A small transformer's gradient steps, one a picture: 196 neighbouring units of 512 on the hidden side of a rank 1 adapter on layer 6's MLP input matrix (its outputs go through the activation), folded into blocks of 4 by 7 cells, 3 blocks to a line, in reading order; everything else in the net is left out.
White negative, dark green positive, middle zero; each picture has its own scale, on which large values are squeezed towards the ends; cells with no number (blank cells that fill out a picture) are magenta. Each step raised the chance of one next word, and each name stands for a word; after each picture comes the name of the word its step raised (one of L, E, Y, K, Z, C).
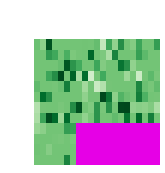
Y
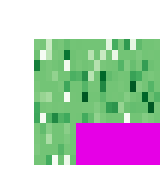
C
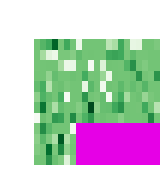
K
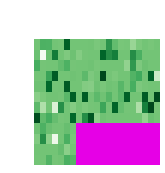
C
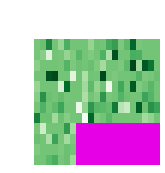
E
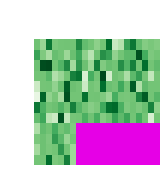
E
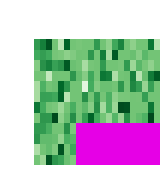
Y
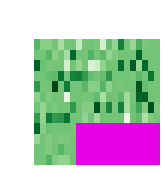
C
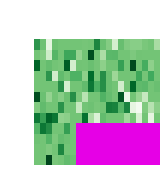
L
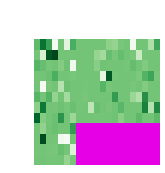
E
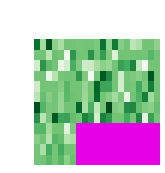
C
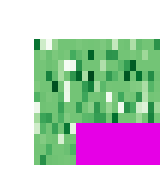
L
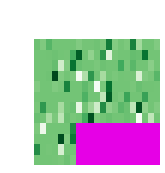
E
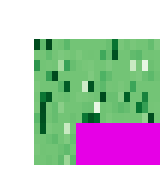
L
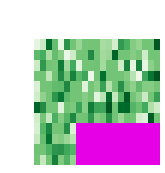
Y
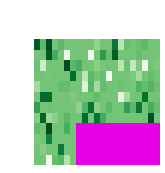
L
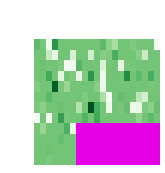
K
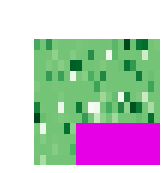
K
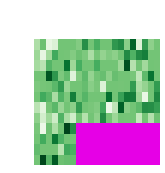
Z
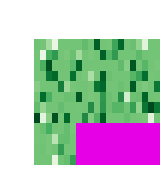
C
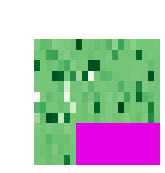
Y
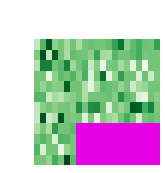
Z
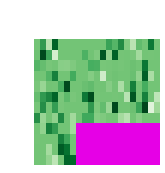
Z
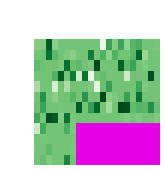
Y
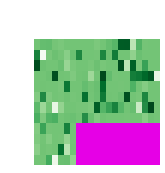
C
